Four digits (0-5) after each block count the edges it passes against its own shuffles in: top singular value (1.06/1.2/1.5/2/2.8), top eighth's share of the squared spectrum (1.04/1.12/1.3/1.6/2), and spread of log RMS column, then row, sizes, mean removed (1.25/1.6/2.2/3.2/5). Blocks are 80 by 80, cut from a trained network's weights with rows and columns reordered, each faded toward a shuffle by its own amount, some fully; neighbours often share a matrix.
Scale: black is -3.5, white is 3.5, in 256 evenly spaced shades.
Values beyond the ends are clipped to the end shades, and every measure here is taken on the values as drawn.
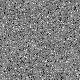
0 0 0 0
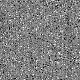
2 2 0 1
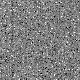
1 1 0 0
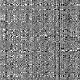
4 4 2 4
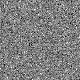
2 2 0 0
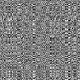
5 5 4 3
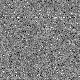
2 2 0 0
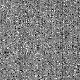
2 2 0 2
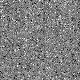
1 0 0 0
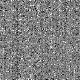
2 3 0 2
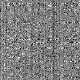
3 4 1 3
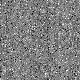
1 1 0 0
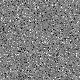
0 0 0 0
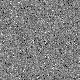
0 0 0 0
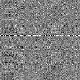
4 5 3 3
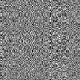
4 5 3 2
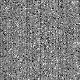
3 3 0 2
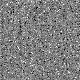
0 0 0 0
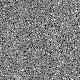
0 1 0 0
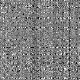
3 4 2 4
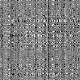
4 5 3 4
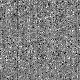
2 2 0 1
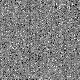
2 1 0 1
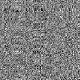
4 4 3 2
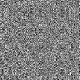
4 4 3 1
